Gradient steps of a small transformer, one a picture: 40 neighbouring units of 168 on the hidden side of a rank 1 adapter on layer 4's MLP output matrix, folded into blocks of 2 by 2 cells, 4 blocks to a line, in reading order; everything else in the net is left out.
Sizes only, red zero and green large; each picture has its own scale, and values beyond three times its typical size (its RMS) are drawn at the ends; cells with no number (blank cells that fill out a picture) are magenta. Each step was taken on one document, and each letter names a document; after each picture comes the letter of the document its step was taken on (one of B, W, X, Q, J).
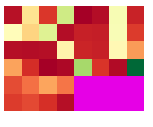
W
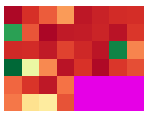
W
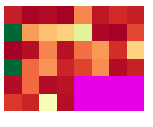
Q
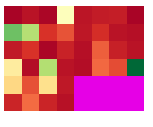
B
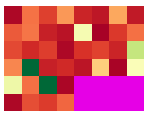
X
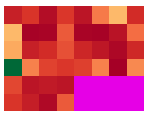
W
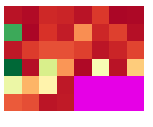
Q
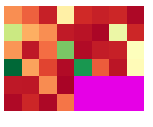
W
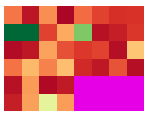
Q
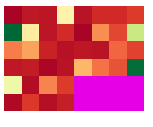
B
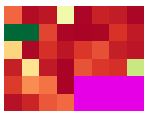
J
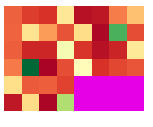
W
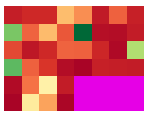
Q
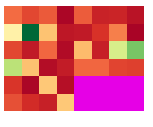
X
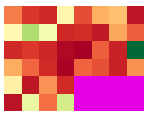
X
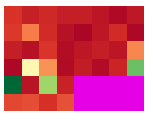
X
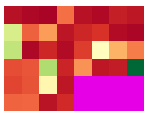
B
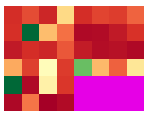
B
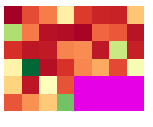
W
